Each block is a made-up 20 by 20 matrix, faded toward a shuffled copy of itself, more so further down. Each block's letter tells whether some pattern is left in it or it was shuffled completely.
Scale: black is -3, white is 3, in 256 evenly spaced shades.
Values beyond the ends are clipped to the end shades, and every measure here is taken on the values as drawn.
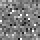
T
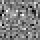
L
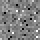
T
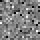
T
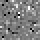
T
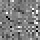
L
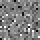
T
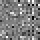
L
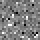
T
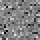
T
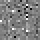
L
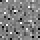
T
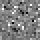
T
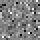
T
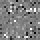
L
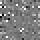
L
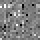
L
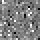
T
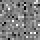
L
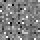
T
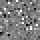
T
